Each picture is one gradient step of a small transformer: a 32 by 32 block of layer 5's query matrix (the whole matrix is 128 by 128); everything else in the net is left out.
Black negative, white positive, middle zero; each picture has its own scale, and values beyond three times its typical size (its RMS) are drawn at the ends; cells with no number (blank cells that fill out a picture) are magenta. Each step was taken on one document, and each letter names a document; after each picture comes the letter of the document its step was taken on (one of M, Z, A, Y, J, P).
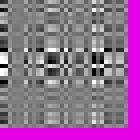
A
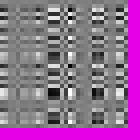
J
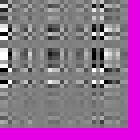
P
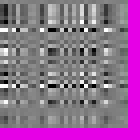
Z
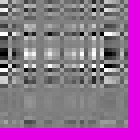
P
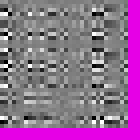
P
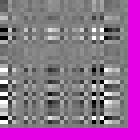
P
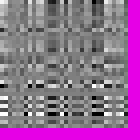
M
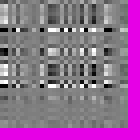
Z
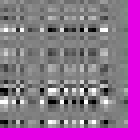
Z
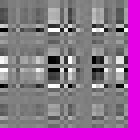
J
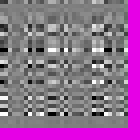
A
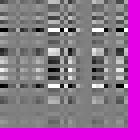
J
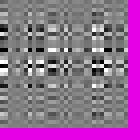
A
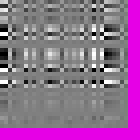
P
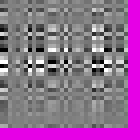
A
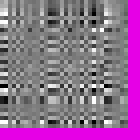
Z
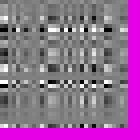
Z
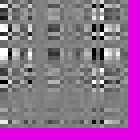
P
